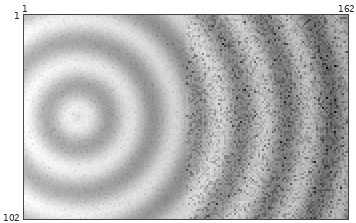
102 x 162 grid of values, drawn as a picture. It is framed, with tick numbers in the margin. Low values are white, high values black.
A vertical seam about 50% of the way across splits the table, and the left part is calmer. Rings spread out from the middle left. There is an overall slope up to the right. Overall the values sit about 30% of the way up the scale. No single row or column stands out from its neighbours.
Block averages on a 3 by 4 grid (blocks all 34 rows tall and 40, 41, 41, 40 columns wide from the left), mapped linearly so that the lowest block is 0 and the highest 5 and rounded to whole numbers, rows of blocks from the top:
0235 / 1235 / 0235
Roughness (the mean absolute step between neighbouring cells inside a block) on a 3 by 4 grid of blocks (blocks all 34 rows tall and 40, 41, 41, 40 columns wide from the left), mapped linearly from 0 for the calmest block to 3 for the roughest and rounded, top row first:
0033 / 0033 / 0033
